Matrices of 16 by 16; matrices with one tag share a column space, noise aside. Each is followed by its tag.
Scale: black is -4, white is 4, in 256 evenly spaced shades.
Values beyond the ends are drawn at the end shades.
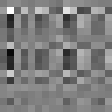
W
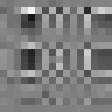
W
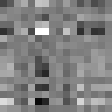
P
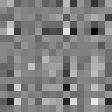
P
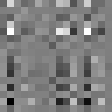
P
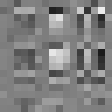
W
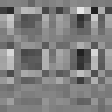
W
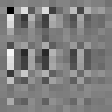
W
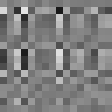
W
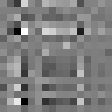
P
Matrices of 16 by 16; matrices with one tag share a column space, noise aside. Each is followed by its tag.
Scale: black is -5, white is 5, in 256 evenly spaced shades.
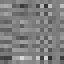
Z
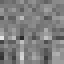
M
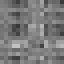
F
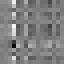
F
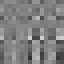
M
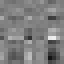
M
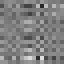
Z
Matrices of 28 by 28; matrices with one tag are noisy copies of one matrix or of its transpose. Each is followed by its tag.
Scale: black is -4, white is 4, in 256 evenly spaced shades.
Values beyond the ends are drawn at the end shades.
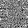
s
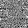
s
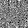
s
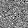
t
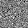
t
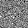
t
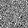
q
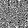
s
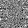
s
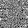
s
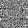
s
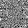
s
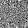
s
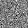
t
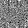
s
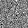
t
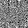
s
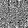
s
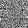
s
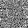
s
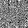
s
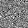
t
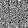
s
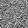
q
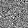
t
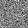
q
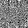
s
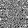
s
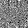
s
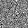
t
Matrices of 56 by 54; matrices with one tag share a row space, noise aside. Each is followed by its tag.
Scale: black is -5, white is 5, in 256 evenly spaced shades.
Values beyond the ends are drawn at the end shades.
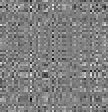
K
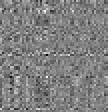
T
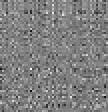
K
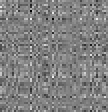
K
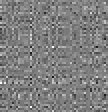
K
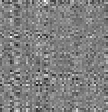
T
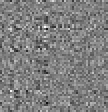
T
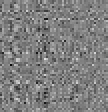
T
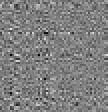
T
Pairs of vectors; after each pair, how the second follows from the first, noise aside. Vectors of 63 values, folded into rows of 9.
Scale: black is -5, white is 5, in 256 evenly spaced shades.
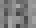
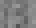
shrunk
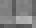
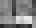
scaled up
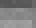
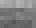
negated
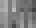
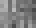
copied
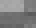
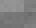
shrunk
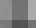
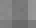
shrunk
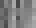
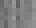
shrunk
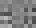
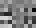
scaled up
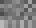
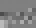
partly zeroed
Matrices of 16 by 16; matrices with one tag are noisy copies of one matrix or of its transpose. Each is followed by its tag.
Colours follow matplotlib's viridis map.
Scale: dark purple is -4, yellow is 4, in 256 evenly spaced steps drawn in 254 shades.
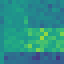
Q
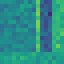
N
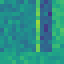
N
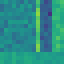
N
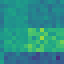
Q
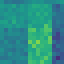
Q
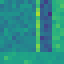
N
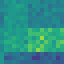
Q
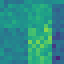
Q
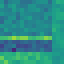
N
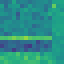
N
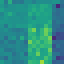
Q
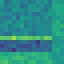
N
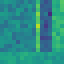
N
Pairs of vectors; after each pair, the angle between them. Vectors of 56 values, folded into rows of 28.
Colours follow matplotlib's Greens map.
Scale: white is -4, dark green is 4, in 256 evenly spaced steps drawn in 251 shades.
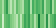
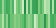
partly aligned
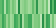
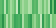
nearly parallel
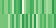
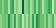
nearly opposite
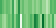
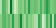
partly opposed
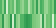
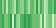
nearly parallel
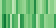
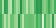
partly opposed
